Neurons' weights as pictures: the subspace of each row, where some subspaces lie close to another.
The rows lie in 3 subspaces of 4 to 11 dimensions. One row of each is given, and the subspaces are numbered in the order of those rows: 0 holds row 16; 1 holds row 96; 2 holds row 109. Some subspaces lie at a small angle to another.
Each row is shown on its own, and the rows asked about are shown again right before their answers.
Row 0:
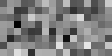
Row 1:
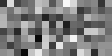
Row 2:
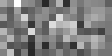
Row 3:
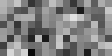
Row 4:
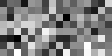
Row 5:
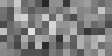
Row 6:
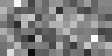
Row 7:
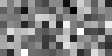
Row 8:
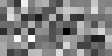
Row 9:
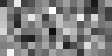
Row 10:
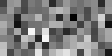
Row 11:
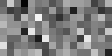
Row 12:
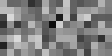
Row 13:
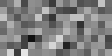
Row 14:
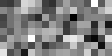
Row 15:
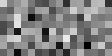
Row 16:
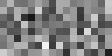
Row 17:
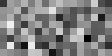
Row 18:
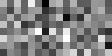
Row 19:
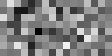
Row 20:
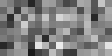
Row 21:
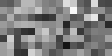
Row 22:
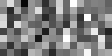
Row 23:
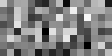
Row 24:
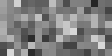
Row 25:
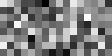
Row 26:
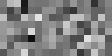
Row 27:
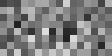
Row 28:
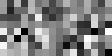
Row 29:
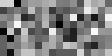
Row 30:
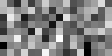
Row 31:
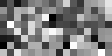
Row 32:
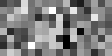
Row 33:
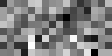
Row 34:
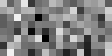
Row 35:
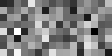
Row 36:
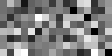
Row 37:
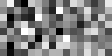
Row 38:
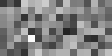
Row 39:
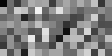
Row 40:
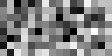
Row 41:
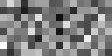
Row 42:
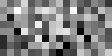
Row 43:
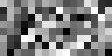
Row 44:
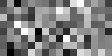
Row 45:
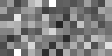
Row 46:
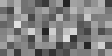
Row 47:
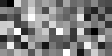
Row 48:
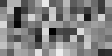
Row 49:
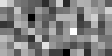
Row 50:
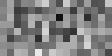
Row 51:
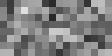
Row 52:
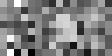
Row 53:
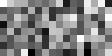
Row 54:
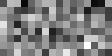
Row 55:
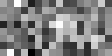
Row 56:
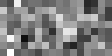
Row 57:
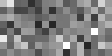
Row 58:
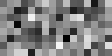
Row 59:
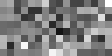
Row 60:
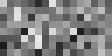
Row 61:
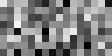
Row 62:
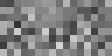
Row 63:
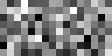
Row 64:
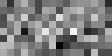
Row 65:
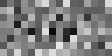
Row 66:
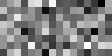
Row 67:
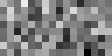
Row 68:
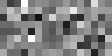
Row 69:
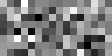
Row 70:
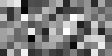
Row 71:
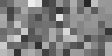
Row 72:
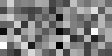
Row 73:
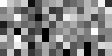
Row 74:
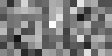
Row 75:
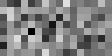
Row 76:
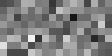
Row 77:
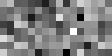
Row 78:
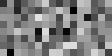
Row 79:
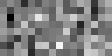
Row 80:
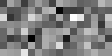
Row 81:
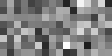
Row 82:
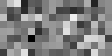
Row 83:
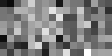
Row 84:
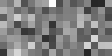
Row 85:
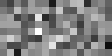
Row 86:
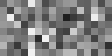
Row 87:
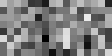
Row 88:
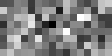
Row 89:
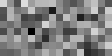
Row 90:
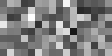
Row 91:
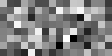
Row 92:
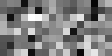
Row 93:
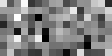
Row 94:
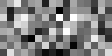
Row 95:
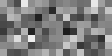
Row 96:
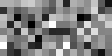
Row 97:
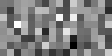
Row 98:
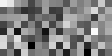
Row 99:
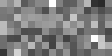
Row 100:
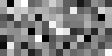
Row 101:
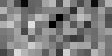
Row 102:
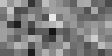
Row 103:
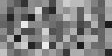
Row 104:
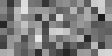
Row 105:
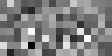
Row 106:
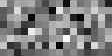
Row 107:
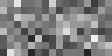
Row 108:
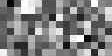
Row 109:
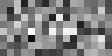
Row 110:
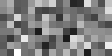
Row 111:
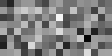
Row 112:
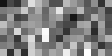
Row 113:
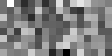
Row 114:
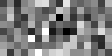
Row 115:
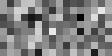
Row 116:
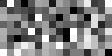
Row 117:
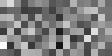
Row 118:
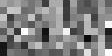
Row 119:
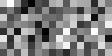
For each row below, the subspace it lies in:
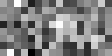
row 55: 1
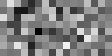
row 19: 1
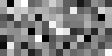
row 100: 0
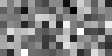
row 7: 0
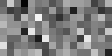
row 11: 0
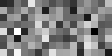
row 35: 0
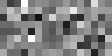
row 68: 2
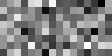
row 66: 1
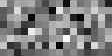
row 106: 1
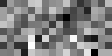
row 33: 0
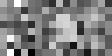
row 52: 1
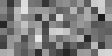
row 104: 1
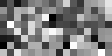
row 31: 1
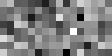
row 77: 0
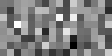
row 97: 1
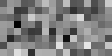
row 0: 2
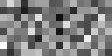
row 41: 2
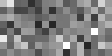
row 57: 0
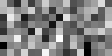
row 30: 1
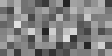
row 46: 2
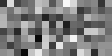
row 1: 0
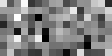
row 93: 2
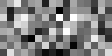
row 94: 1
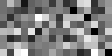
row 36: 0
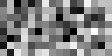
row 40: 1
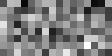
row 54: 1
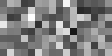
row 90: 0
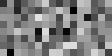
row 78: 0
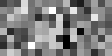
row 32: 0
